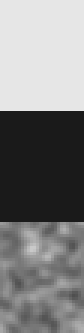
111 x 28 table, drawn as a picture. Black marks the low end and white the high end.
The table splits into 3 rows of 1 panel. Panel 1,1: very high, flat. Panel 2,1: very low, flat. Panel 3,1: middling, blotchy.
